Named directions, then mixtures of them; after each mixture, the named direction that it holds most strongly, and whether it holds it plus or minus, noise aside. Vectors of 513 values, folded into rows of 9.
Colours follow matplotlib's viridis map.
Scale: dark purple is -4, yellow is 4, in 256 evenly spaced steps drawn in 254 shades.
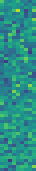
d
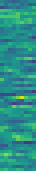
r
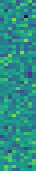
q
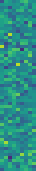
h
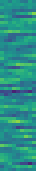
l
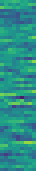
r, minus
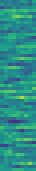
l, minus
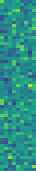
d, plus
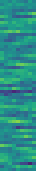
l, plus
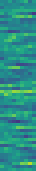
l, minus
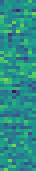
d, minus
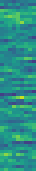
r, plus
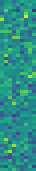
d, minus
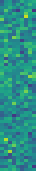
d, minus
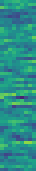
r, minus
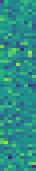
h, plus
